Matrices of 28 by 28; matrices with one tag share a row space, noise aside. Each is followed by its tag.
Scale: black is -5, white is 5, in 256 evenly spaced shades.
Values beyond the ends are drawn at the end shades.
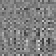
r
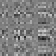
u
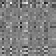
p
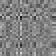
p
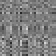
p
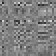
u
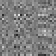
u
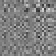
r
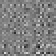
r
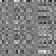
u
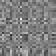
p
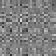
p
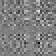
r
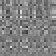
p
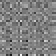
p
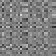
p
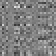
u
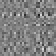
r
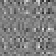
r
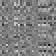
u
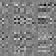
u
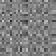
p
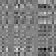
u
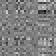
u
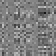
u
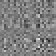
r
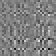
r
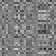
u
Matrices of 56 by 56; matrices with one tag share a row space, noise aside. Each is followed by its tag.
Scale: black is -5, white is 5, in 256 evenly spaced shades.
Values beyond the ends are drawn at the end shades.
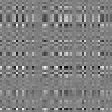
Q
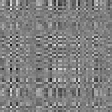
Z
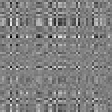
Z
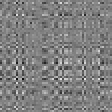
Q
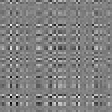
Z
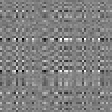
Q
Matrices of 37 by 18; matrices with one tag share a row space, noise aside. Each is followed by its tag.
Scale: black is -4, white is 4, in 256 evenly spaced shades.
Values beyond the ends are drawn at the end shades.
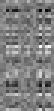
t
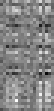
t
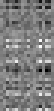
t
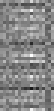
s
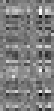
t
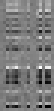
t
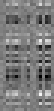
t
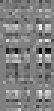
t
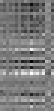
s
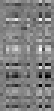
t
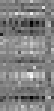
s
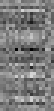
s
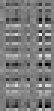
t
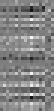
s
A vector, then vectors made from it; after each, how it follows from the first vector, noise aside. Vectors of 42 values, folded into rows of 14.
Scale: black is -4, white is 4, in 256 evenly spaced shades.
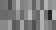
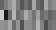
reversed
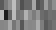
reversed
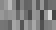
negated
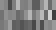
sign-scrambled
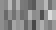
sign-scrambled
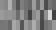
negated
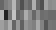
reversed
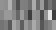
negated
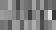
negated
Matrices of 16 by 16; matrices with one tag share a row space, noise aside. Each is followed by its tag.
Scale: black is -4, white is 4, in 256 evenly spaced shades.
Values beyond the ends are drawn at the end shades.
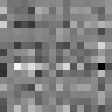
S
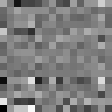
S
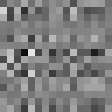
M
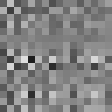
M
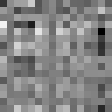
S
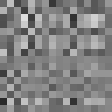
M
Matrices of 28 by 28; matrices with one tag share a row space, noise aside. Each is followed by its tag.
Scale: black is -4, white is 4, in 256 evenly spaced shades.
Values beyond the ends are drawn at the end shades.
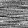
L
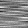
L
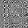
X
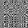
X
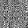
X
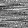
L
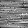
L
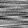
L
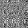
X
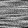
L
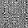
X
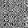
X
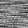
L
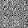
X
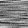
L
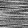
L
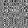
X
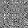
X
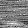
L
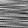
L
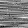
L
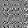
X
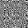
X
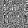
X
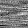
L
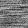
L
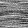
L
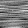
L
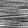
L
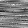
L
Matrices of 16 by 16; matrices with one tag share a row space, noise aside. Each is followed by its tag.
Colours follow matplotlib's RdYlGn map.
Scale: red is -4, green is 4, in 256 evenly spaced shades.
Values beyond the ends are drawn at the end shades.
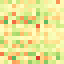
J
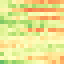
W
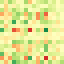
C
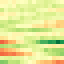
W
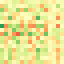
J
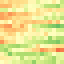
W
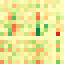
J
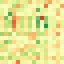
J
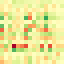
C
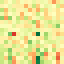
J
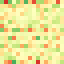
J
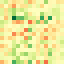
C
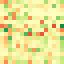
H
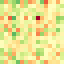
J
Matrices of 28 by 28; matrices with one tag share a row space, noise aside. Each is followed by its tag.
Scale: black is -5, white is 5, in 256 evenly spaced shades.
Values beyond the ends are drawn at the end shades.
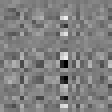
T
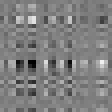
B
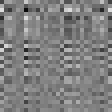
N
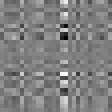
T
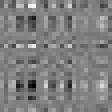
B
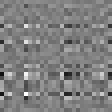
N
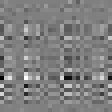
N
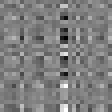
T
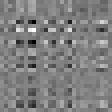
B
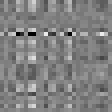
B
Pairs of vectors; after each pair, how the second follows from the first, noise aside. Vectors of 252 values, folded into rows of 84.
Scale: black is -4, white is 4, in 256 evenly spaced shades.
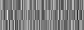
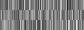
shuffled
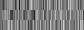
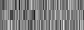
copied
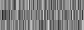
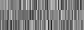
shuffled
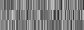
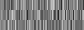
copied
